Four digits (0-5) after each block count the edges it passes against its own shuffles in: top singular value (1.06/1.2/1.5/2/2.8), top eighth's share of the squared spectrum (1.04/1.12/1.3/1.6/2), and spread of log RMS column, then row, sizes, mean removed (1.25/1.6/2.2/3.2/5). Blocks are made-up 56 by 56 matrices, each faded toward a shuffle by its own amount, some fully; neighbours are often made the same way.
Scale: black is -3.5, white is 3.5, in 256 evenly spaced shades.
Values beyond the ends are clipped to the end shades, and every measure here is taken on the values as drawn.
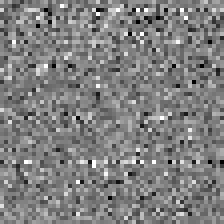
2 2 0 2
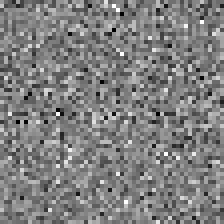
0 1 0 1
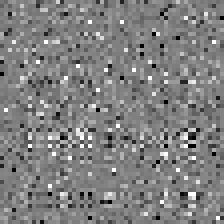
4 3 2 2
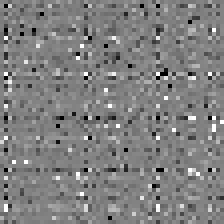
4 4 2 2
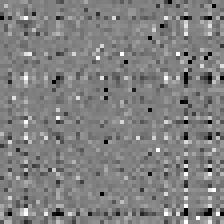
4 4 2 2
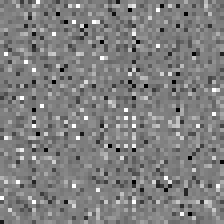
3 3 0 1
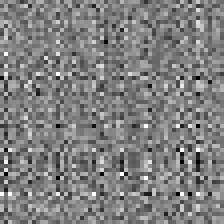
4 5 3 3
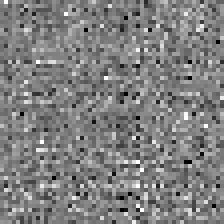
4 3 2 2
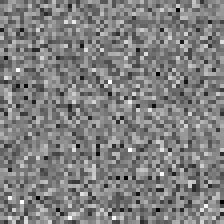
2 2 0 1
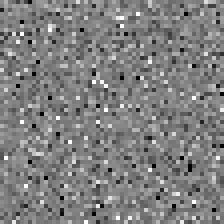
0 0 0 0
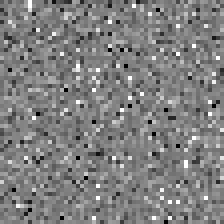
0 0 0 0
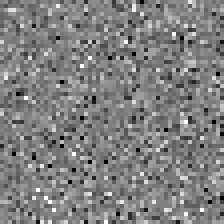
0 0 1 0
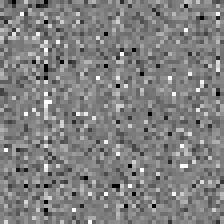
2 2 2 0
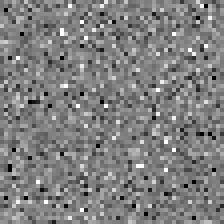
0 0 0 0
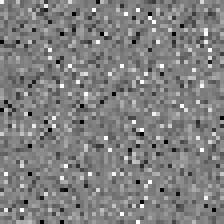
0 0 0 0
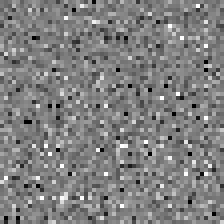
0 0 0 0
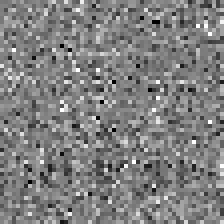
3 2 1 1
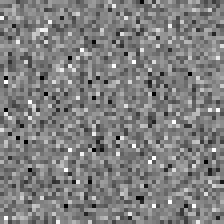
0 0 0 0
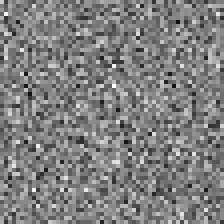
3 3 1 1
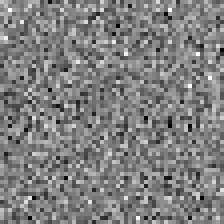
3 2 1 1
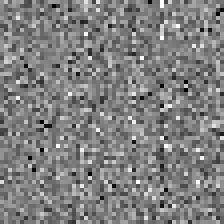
1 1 1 0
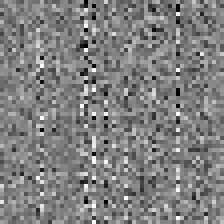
2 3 3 0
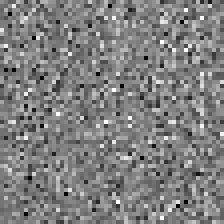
0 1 1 0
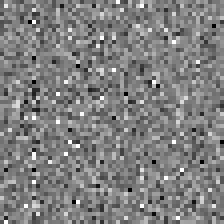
1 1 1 0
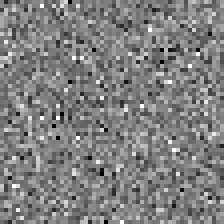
0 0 1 0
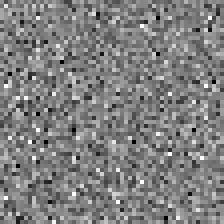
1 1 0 0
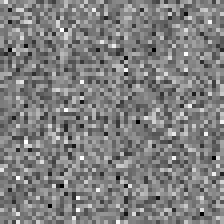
1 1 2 0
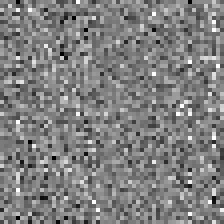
1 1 2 0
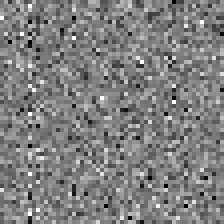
2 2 2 0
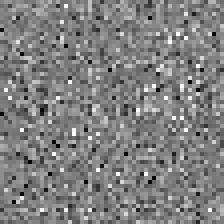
3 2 0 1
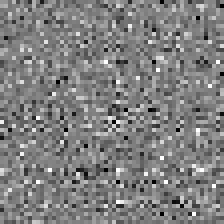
4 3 1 2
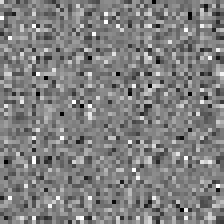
4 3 2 2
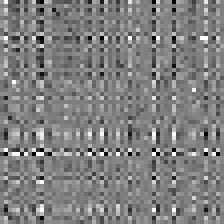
5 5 4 3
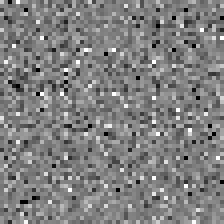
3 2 1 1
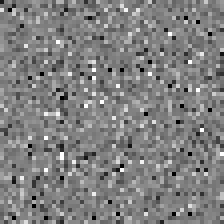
2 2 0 0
